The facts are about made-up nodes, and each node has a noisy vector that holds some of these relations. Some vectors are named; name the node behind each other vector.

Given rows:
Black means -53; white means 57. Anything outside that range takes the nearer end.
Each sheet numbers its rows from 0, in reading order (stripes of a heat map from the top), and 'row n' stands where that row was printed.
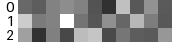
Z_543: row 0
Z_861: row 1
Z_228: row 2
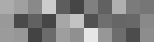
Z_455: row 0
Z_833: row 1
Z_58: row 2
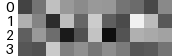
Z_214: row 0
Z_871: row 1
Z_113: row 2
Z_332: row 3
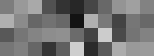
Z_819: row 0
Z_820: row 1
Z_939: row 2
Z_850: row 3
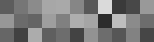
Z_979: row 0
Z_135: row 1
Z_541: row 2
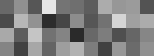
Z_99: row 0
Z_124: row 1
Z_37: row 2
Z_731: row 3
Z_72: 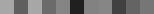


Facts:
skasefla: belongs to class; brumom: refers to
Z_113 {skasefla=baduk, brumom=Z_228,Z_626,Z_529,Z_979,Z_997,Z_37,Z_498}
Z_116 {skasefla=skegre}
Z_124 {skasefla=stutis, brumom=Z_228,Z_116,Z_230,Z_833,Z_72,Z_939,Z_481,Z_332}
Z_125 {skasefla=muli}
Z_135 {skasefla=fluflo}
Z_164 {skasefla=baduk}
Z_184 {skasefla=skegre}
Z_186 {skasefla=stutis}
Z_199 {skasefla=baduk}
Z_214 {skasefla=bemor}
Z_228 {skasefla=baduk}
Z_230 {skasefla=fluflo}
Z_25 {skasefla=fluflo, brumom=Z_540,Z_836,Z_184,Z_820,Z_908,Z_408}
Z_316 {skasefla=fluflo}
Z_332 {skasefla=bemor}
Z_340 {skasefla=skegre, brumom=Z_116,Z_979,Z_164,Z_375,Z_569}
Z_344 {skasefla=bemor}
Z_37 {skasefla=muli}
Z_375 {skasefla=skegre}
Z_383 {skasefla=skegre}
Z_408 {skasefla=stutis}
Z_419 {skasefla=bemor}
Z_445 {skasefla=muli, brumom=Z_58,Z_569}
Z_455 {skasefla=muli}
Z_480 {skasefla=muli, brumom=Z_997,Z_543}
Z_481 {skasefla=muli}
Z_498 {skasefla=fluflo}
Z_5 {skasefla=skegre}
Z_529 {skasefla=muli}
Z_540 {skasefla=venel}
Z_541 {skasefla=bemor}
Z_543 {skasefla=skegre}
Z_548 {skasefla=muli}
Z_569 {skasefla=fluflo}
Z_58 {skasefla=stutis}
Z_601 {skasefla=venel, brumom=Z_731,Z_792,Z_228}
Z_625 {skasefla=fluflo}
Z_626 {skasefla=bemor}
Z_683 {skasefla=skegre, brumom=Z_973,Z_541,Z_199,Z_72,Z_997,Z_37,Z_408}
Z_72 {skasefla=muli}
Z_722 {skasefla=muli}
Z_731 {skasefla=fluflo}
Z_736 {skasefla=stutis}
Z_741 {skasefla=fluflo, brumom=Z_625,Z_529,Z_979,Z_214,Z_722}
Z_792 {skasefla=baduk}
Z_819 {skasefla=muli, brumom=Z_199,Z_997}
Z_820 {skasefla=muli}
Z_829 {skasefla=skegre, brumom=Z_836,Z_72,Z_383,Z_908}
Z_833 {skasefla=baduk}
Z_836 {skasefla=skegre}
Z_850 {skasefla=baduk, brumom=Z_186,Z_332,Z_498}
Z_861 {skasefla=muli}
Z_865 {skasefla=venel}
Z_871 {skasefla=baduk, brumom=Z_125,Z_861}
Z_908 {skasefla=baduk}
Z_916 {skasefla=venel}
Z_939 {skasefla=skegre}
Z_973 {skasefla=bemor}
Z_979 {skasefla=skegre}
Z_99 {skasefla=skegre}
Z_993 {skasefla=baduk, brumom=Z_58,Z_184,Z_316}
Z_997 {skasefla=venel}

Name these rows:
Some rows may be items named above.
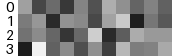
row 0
Z_408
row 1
Z_184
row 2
Z_850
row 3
Z_340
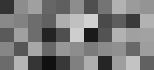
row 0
Z_601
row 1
Z_569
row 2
Z_113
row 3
Z_186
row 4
Z_25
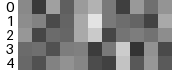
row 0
Z_731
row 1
Z_164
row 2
Z_792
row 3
Z_383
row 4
Z_543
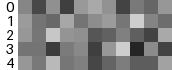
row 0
Z_230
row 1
Z_736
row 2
Z_529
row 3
Z_836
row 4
Z_481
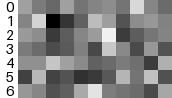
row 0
Z_736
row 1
Z_993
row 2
Z_316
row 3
Z_540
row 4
Z_722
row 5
Z_829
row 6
Z_164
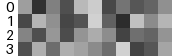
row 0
Z_228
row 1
Z_741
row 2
Z_230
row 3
Z_375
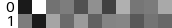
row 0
Z_340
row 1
Z_997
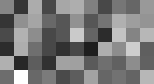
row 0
Z_498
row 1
Z_601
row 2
Z_741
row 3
Z_683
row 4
Z_199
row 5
Z_445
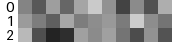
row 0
Z_625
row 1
Z_736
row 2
Z_908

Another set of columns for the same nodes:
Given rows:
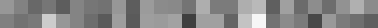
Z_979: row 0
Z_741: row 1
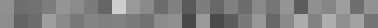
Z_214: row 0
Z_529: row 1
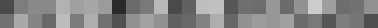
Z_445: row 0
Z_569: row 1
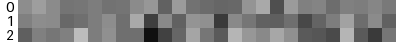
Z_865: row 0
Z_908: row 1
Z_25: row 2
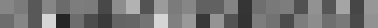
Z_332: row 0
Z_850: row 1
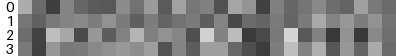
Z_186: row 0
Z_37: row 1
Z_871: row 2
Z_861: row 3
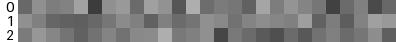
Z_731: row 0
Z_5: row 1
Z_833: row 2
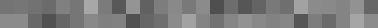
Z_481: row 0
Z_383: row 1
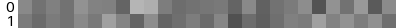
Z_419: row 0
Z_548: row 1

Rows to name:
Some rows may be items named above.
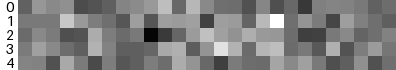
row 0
Z_228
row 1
Z_741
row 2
Z_829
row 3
Z_340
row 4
Z_498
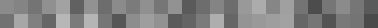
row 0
Z_625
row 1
Z_569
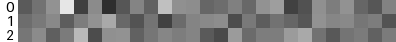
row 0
Z_113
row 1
Z_72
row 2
Z_316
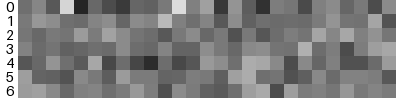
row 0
Z_850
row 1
Z_164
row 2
Z_820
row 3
Z_543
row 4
Z_683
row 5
Z_408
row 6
Z_540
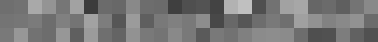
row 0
Z_997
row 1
Z_481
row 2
Z_230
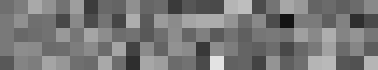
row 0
Z_997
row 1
Z_124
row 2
Z_820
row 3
Z_908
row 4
Z_993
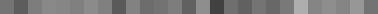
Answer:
Z_37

